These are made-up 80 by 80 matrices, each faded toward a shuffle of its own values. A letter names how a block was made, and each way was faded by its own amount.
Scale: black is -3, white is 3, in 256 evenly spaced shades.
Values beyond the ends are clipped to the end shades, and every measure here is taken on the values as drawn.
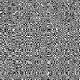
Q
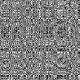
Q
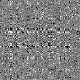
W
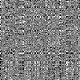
Q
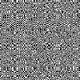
Q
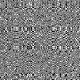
Q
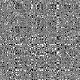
W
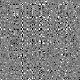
W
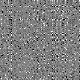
W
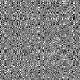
Q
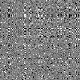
W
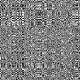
Q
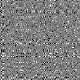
W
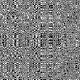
Q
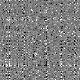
W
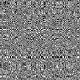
Q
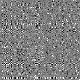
W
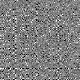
W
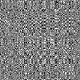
Q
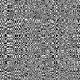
Q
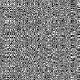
Q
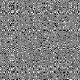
W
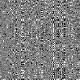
W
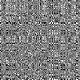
Q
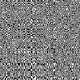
Q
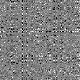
W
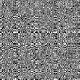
Q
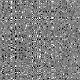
W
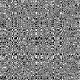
Q
